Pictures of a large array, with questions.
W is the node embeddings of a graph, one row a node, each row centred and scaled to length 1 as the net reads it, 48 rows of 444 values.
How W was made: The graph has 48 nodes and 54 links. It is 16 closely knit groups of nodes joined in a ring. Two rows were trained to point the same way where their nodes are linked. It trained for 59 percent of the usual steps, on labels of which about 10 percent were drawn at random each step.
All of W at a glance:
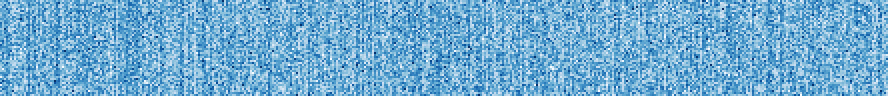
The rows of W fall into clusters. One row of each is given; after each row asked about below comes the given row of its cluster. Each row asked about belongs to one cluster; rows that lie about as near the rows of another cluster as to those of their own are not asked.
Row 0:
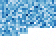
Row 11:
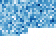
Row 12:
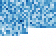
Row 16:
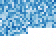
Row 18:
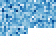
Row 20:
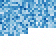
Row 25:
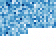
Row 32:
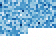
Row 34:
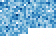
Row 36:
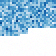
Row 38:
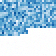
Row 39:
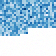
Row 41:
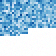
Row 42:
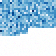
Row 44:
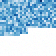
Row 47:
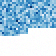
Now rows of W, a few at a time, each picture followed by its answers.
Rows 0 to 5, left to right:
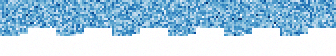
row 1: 42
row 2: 32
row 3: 44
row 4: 41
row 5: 32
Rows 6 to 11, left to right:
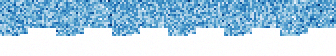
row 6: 12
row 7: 44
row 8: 16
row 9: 39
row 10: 16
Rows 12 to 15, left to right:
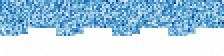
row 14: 38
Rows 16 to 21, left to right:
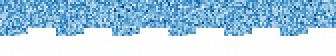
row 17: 25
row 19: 47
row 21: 34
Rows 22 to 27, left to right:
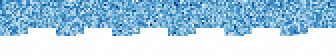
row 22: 39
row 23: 20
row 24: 41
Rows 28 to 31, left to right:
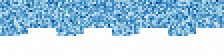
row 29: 18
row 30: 12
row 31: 20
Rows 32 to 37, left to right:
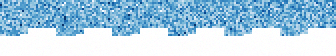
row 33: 25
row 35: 0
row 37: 36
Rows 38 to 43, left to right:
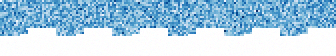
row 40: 36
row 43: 11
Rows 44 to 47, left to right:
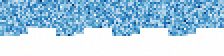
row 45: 11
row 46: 34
